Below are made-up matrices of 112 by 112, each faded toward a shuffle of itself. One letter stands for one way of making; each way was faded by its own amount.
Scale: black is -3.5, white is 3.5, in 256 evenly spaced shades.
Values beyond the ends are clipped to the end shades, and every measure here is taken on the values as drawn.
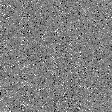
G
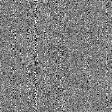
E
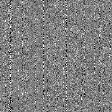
E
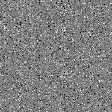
G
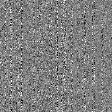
E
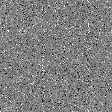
G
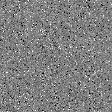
G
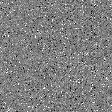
G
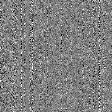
E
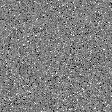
G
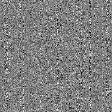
E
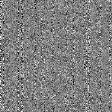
E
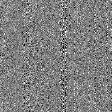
E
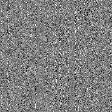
E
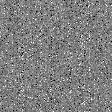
G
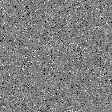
G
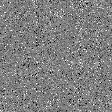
G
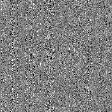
E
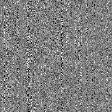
E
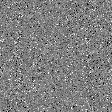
G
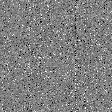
G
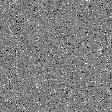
G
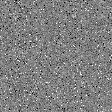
G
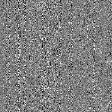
E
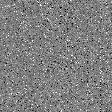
G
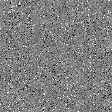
G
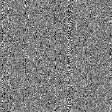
E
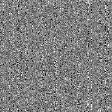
E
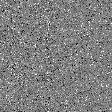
G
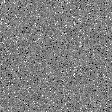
G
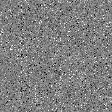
G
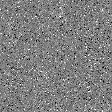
G
